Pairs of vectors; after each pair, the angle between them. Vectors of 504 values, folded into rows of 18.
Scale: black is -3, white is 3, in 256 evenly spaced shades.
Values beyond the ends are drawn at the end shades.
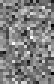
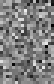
partly aligned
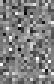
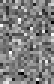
partly opposed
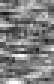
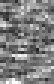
nearly parallel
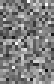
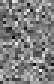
partly aligned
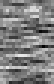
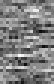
nearly parallel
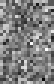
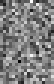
partly opposed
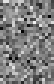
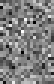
partly opposed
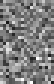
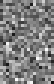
nearly parallel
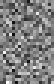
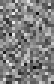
nearly opposite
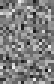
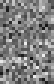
orthogonal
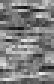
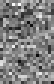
partly aligned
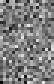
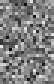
orthogonal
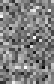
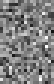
orthogonal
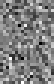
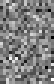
orthogonal
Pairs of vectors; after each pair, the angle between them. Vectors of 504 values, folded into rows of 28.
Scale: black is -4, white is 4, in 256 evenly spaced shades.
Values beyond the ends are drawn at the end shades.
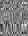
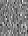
partly aligned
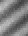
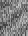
partly opposed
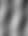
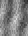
nearly parallel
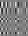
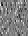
partly opposed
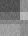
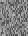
orthogonal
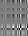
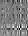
nearly parallel
